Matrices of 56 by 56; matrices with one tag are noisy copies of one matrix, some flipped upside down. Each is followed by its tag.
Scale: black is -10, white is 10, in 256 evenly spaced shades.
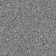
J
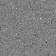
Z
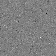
Z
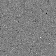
Z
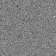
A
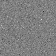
J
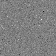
J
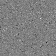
Z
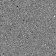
A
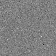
J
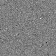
Z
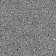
A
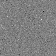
J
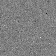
Z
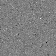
Z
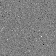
J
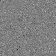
A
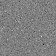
J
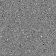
J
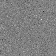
J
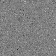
A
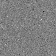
J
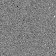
A
